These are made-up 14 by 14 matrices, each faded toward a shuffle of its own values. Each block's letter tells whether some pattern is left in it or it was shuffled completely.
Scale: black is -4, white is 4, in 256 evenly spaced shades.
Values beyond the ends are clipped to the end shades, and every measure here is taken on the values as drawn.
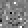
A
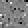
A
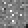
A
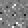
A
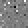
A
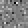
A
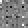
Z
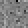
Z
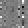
Z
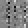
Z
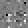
Z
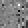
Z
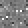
A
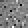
A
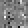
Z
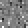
A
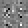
Z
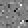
A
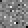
A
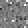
A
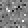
A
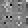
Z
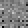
Z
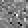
A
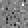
A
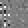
Z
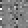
Z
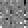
Z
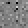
Z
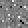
A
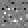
A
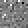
A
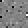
A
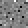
A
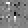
Z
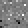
A
